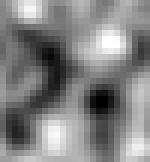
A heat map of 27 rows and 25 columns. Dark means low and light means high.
Ninth with the lowest average: centre. Lone odd cells: none. Stripes: none. Grain: blotchy. Average level on the scale: 50%.
